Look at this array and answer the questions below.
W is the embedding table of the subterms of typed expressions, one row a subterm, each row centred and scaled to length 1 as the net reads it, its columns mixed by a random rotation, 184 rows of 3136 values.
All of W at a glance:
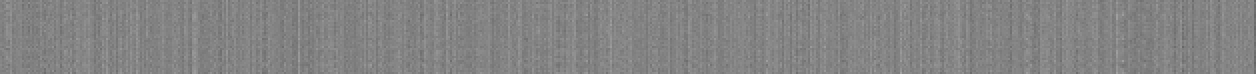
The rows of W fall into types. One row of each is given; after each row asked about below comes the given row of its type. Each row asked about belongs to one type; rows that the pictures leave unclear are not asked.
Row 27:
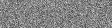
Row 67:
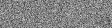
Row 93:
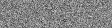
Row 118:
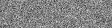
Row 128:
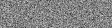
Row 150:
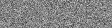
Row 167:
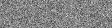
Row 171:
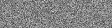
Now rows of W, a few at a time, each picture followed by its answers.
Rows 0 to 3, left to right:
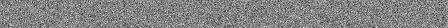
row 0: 167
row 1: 67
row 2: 118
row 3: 67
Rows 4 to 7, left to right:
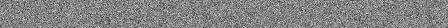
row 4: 67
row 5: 167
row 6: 27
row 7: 167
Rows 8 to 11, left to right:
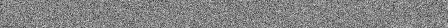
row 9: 128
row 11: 167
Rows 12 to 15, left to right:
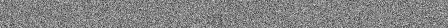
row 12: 93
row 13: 67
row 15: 150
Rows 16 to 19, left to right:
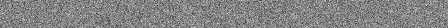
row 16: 67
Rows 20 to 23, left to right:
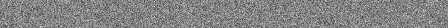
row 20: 118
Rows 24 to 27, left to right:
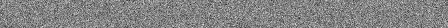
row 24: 118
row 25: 27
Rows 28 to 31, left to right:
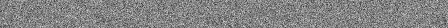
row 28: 118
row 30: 93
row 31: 67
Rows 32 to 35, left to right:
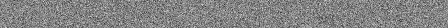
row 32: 150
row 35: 93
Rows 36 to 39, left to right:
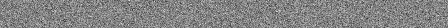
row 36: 93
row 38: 93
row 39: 128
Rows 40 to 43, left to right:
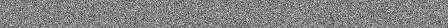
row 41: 150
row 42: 67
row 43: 171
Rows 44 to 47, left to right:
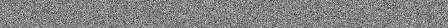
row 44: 171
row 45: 171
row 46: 128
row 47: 167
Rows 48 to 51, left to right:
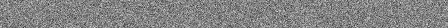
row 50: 93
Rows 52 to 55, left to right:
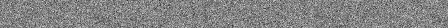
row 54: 167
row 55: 118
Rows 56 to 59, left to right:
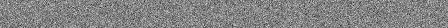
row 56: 27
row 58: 167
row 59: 171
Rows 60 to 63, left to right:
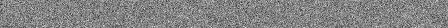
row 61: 118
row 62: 27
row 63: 118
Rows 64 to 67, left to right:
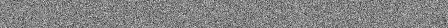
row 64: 150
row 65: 171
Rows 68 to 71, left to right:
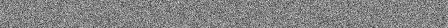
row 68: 67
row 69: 128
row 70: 150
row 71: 67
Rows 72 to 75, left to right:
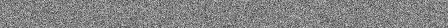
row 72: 171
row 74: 118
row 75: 128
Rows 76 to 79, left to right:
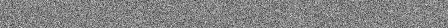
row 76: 27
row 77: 171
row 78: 167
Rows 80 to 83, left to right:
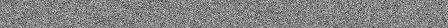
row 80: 150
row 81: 128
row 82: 171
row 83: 67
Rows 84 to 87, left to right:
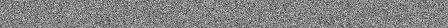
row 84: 67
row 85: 171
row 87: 93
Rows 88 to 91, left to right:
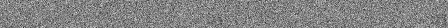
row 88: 27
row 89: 67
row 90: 171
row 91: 67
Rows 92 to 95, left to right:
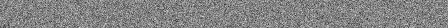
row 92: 118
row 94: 118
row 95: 150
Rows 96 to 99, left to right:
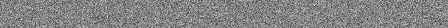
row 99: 150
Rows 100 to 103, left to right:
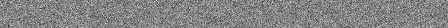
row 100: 167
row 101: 150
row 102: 128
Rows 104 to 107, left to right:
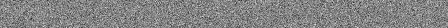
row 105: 150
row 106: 27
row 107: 27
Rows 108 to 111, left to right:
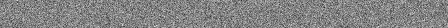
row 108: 67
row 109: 128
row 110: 27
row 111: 118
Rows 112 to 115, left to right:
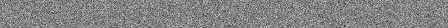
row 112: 171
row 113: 167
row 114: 118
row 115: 167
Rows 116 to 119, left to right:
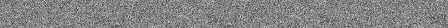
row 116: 150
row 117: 118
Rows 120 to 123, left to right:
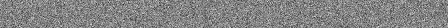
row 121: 167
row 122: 150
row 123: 118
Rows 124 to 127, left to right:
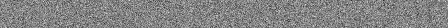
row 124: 150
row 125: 93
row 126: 93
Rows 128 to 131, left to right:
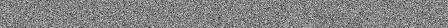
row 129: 67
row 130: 167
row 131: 150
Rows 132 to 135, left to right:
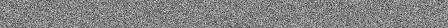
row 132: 128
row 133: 171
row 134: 93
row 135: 93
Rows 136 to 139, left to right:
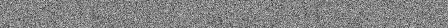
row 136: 167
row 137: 67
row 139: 150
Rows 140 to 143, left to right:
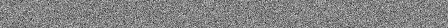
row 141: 171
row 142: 171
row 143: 171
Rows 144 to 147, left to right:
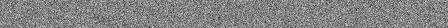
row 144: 150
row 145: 67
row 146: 93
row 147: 128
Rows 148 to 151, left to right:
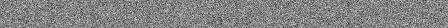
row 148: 167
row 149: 67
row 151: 150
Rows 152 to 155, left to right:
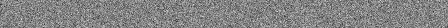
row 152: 118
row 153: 93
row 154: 93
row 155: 171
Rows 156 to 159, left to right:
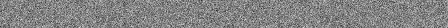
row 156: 118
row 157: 150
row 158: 118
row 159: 93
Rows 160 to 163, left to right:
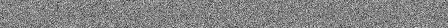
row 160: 167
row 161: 27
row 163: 27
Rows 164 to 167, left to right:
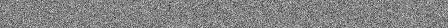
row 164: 171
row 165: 167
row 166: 128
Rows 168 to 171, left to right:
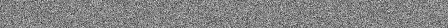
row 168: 171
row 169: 150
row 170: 150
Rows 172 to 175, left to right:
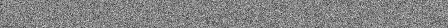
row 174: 167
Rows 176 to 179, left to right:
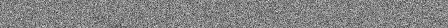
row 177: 118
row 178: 171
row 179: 150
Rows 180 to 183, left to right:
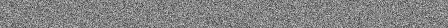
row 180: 128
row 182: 93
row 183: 150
